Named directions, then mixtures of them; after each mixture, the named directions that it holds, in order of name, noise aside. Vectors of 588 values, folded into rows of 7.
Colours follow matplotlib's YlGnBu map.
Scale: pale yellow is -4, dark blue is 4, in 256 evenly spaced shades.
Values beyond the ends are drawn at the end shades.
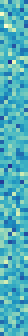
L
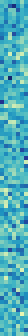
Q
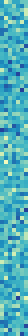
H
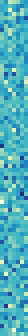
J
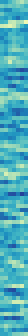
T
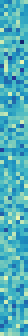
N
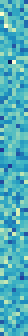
L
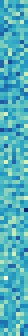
H, N, Q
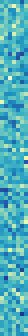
Q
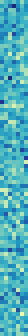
Q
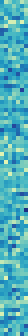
H, T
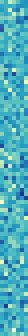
J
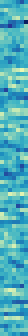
T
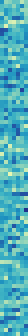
H, T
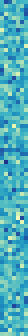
H, N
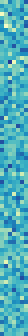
L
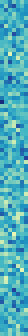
L, N, Q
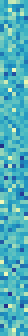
J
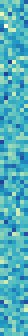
J, L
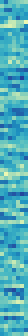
T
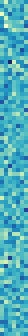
H, L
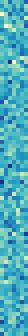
L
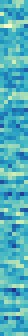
L, T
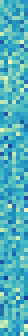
H, N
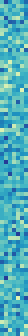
H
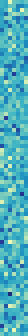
H, J, L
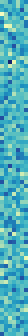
L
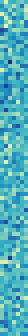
H, L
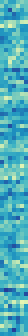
J, N, T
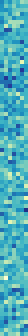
H, N, T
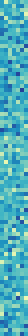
H
